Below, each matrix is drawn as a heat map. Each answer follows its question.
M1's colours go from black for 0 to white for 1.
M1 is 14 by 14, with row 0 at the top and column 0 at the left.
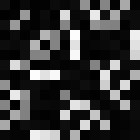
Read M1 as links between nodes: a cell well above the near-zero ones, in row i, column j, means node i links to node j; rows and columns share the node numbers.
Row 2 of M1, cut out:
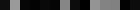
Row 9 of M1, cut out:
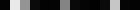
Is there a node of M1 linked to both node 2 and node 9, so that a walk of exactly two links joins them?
yes
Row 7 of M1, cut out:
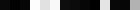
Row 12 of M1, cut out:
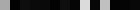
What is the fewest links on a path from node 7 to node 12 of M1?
2
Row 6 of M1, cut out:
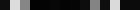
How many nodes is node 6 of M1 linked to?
4
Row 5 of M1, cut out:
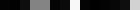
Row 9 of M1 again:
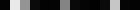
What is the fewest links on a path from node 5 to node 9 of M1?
4
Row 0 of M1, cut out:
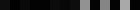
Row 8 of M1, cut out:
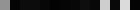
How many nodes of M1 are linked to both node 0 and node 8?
2
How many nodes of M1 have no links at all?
0
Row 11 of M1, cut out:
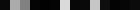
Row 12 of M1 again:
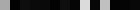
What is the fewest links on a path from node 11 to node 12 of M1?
3
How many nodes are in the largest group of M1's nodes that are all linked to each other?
5
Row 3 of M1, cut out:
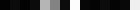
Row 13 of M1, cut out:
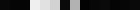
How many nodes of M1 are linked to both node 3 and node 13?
3
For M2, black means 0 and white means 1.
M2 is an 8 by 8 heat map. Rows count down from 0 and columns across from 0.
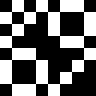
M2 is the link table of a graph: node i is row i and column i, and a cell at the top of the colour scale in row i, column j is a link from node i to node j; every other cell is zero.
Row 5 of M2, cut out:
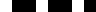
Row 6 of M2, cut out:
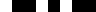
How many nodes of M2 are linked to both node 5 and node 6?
2
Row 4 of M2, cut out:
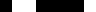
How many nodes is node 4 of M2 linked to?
3
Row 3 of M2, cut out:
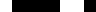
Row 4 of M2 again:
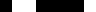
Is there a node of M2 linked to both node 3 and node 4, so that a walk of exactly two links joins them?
no
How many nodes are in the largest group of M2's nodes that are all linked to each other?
4
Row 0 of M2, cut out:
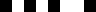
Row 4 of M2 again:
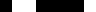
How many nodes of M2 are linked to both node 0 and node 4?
1
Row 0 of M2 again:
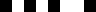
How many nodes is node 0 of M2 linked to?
4
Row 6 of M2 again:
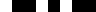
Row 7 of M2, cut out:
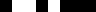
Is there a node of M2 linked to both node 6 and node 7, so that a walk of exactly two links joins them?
no
